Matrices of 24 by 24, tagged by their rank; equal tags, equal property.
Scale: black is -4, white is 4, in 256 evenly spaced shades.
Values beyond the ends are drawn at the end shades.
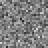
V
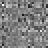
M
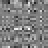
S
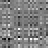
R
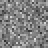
V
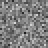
V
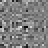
S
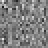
M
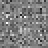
M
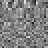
M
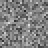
V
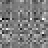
S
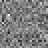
M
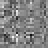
S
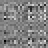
S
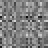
R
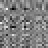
S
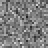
V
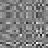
R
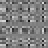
R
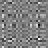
R
